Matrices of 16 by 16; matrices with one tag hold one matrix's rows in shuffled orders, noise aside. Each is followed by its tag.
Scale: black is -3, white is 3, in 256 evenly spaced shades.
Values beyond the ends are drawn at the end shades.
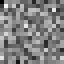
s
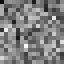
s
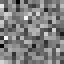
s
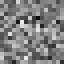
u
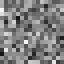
s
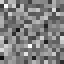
s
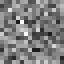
u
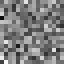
s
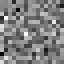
s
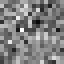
u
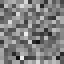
u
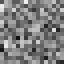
s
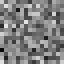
s
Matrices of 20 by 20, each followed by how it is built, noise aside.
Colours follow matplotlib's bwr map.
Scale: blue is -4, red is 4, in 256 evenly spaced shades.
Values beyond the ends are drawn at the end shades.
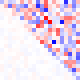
upper triangular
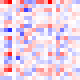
low rank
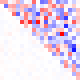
upper triangular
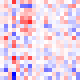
low rank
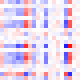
low rank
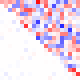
upper triangular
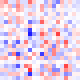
low rank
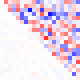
upper triangular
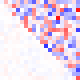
upper triangular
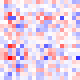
low rank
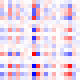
low rank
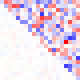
upper triangular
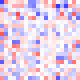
low rank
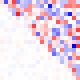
upper triangular
